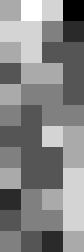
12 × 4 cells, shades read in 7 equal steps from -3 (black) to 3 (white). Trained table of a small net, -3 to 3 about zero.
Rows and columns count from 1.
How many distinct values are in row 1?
4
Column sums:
1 3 1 1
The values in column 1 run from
-2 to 2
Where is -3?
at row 1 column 4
